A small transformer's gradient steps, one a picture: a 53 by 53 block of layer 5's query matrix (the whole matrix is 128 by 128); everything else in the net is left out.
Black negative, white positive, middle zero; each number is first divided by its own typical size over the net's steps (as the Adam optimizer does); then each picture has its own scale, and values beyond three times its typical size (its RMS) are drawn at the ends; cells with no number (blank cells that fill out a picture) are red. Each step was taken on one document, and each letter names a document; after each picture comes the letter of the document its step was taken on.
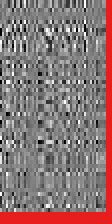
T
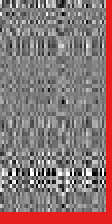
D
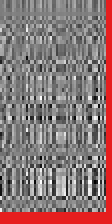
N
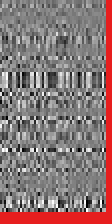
D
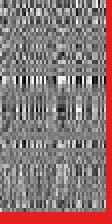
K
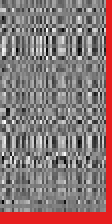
N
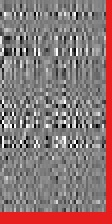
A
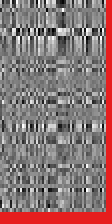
D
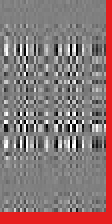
A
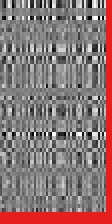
N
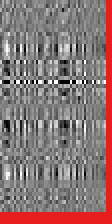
T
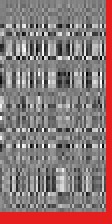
D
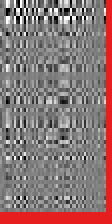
A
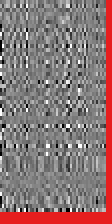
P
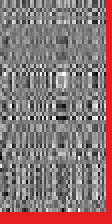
K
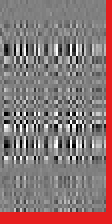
A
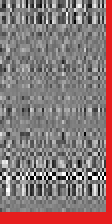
N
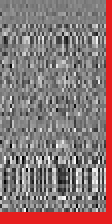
K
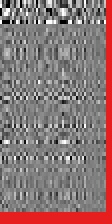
T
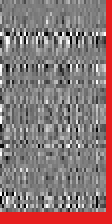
P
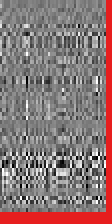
K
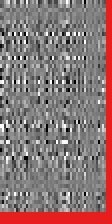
T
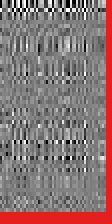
T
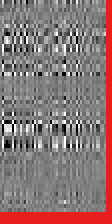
A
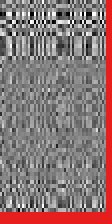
D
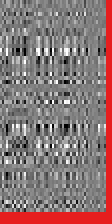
T
